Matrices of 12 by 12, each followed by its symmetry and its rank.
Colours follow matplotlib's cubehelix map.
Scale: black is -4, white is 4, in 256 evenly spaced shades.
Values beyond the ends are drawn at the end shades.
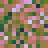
antisymmetric, full rank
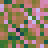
antisymmetric, full rank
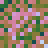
symmetric, full rank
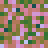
neither, full rank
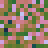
neither, full rank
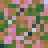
antisymmetric, full rank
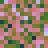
neither, full rank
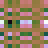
neither, rank one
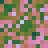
symmetric, full rank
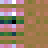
neither, rank one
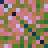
symmetric, full rank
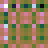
neither, rank one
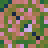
symmetric, full rank
